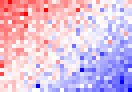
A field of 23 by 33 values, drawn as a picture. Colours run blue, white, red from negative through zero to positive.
Average level on the scale: 50%. Ninth with the highest average: top left. Mirror symmetry: none. Ninth with the lowest average: bottom right. Histogram: bell-shaped. Stripes: none. Slope: up to the top left. Odd rows or columns: none.
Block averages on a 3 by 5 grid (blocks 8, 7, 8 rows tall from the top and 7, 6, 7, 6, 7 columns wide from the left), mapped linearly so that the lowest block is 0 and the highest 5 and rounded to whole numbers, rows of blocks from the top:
54432 | 43221 | 32210
